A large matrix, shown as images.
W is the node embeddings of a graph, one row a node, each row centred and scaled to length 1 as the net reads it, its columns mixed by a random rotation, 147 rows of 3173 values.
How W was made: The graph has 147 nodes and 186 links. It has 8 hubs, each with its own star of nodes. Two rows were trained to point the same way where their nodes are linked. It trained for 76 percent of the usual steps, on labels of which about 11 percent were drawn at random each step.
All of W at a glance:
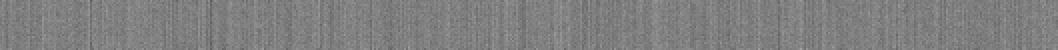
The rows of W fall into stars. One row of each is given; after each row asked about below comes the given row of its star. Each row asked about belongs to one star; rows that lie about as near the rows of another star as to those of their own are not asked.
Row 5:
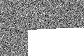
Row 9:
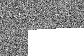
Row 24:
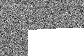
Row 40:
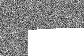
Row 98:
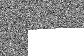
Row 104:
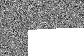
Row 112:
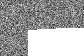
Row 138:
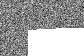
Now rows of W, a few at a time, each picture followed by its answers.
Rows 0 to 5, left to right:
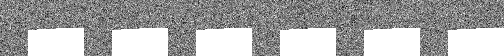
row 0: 5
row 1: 98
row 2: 112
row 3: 24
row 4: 98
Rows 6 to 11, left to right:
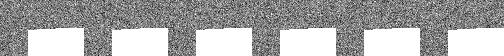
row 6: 24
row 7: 40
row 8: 5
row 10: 112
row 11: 5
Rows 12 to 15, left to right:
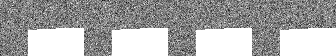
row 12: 138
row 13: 9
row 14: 9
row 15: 112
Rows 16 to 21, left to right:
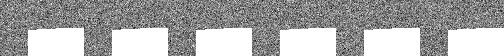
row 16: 5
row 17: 112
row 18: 5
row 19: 9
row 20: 40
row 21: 24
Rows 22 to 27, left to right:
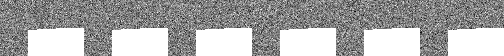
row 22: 9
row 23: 9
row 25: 5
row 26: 138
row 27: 112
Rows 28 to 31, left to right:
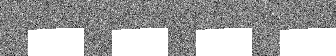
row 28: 40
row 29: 104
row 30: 112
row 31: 40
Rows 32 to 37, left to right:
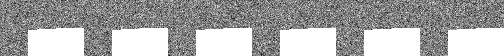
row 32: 112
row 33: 98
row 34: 138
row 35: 9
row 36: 98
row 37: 98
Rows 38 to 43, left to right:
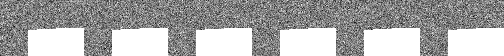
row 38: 112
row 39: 98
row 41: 104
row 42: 5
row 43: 104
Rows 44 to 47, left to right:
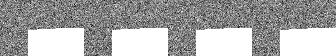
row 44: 112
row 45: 98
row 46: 138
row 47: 112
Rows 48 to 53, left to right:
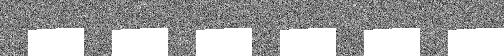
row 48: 98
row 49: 9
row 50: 9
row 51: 112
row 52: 104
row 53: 40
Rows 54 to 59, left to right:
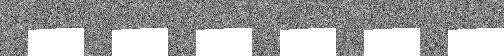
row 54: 138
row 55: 104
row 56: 112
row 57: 24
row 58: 24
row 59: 104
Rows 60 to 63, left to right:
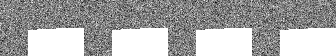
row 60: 5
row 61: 104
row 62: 24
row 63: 40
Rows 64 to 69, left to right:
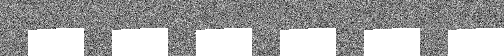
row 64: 24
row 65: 24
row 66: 104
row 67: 104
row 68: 112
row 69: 9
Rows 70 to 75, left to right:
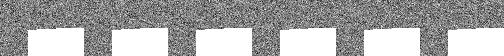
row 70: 9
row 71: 5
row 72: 5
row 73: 104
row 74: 138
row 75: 104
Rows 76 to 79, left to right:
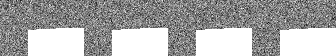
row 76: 138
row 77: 104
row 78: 24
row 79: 112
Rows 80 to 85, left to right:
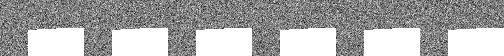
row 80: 112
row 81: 138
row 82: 138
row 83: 24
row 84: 104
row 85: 40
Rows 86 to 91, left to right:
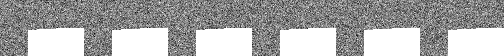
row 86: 98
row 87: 98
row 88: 5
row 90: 98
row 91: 24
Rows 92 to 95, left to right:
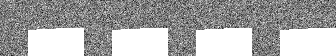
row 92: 98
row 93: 40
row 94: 9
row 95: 5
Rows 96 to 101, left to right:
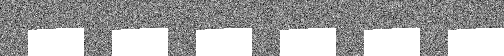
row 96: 98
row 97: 9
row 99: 9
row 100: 9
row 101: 138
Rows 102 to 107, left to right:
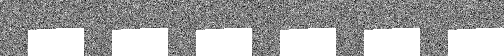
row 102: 98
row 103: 104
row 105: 9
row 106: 104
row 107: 104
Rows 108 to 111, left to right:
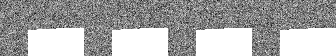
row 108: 9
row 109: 138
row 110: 5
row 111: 98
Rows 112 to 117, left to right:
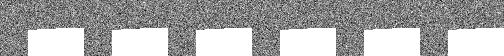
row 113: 9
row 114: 98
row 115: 98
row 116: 112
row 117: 9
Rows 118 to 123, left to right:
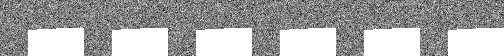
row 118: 104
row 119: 9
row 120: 138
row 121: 9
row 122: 9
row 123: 40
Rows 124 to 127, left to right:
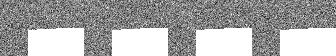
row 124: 98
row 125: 40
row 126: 24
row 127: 24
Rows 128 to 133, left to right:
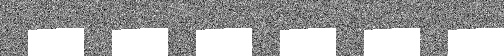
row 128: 104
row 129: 40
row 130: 24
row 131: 5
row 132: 98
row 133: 9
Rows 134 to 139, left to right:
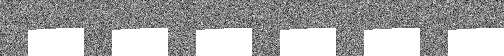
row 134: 138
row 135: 5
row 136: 40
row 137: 5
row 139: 138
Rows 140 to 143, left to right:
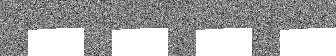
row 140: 104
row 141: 40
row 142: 104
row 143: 5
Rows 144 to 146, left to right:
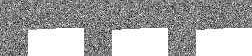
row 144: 98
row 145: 5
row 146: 138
